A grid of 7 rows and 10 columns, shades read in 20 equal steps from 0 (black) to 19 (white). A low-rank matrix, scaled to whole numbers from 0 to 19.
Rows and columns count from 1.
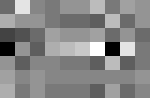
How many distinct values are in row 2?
6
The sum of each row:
112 100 92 105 93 104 97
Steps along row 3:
up up up down same up down up down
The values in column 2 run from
6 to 17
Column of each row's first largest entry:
2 8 4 7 8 1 1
